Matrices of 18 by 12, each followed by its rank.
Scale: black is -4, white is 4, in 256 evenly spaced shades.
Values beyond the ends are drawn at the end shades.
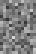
full rank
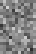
full rank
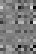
two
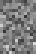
full rank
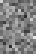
full rank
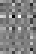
two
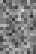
full rank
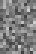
full rank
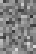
full rank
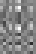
two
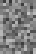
full rank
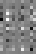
two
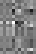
two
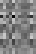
two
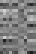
two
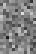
full rank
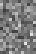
full rank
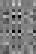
two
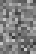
full rank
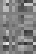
two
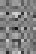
two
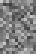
full rank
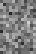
full rank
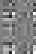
two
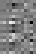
two
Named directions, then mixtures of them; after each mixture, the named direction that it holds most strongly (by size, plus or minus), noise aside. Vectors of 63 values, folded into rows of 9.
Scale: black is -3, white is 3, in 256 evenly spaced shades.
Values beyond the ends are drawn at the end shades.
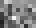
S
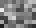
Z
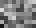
Z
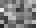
Z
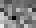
S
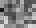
Z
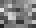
Z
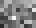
S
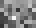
S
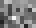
S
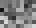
Z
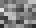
Z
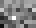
S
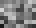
Z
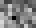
S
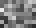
Z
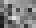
S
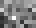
S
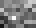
Z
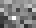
S
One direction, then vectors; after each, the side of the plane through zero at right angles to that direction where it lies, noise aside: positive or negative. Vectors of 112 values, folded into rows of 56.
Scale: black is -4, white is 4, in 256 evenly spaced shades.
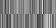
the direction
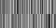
negative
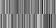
negative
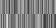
negative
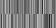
negative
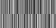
negative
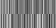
negative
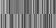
negative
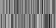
negative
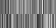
positive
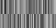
positive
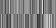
positive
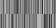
negative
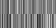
positive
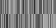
positive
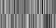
negative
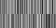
negative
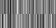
positive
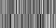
positive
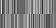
negative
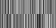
positive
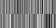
negative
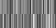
positive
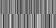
negative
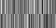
negative
